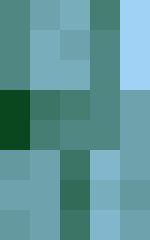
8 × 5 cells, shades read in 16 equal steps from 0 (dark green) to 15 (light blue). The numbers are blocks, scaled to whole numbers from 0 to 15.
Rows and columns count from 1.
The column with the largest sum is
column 5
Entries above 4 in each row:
5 5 5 4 4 5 4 5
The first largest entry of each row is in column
5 5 5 5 5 4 4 4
